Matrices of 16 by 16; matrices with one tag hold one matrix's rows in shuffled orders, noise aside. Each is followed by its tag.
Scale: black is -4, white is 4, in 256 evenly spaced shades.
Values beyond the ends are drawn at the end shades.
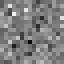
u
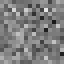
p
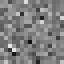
u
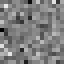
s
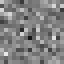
s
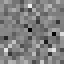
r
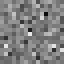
r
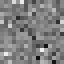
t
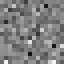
r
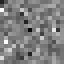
s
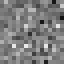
p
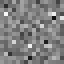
r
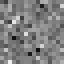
u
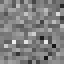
p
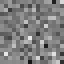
r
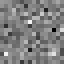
r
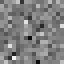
u
